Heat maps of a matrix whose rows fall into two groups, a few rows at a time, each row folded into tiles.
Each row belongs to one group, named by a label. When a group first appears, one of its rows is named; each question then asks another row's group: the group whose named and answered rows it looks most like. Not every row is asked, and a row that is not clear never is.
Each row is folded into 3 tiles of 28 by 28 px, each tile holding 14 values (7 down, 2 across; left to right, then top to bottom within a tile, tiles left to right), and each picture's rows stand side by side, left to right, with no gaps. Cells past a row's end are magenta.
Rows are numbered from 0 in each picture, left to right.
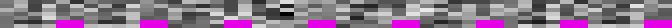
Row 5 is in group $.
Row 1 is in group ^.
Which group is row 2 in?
$
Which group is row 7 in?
^
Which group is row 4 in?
$
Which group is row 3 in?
^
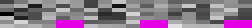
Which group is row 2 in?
^
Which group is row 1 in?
^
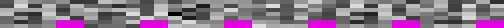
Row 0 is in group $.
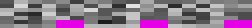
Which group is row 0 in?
$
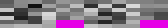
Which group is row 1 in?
^
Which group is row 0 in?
^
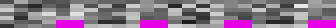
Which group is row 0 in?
$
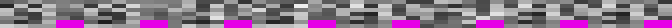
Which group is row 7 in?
$
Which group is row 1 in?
^
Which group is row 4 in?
$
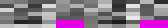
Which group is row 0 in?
^
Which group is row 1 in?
$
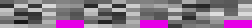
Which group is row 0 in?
^
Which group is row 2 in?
$
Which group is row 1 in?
^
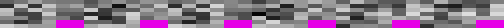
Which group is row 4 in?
$
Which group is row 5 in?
$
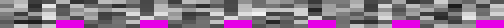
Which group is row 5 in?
$
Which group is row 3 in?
$
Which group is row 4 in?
$
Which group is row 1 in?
$
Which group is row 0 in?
$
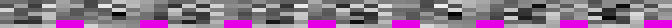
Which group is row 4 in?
^
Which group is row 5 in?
^
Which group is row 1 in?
^
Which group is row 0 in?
^
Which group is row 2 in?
^
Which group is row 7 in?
^
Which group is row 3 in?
^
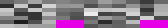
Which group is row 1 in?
$
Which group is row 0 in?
^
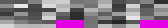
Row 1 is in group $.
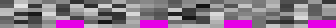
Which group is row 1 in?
^
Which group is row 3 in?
$
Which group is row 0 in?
$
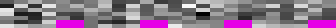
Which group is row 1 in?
$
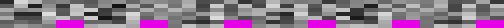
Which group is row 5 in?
$
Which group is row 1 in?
^
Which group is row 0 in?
$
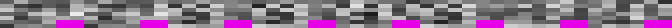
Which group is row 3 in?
^
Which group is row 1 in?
$
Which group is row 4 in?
$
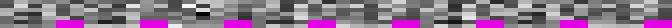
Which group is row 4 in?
^
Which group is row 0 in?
$
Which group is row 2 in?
^
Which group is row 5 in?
$
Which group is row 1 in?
^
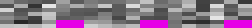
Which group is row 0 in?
^
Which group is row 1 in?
^
